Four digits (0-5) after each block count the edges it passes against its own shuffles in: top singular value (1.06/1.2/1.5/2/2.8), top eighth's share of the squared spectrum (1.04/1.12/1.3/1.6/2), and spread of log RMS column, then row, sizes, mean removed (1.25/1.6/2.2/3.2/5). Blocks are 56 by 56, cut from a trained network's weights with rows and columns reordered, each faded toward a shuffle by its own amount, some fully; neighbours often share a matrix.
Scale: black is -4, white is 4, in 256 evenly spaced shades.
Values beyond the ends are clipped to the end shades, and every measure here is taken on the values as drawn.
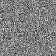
3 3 2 1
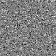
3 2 0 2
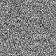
3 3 0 0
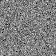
0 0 0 0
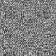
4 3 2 0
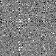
3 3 2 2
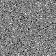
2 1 0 0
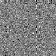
3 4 2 1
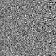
3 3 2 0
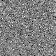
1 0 0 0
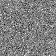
0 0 0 0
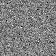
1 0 0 0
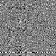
4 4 0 2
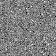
0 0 0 0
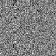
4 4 2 0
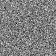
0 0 0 0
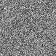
0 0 0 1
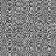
4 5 3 1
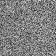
2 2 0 0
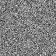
1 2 0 0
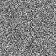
3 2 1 0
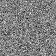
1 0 0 0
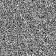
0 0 0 0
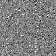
2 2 0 0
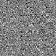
3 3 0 1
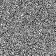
1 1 0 0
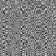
4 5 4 2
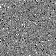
1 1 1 0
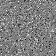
0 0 0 0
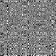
3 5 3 2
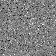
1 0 0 0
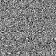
3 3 0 1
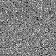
3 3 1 1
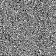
2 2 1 0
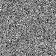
0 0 0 0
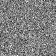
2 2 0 0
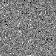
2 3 1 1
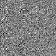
3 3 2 1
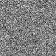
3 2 0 0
